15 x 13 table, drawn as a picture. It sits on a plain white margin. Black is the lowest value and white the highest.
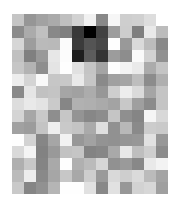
Overall the values sit about 70% of the way up the scale. In the top middle lies a patch that is lower than the rest. There is no overall slope. The top middle is the roughest part.
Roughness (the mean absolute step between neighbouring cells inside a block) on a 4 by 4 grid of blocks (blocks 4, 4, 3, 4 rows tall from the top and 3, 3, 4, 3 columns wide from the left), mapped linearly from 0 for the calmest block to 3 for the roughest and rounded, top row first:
0331 | 1000 | 1211 | 1111
